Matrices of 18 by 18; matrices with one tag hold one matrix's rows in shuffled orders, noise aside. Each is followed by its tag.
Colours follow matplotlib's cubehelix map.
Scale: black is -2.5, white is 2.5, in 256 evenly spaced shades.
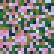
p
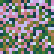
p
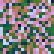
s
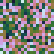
s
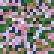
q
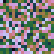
q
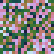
s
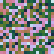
p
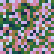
s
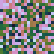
q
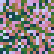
s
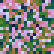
q
